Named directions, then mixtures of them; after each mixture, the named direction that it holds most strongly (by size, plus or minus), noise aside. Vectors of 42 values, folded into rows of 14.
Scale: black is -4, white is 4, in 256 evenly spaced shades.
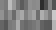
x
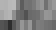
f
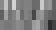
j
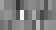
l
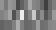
l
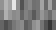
j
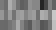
x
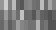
j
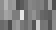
l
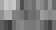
f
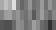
j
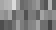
x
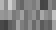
x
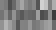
x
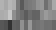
f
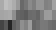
f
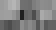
f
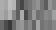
f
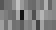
l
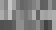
x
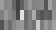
l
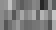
x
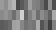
x
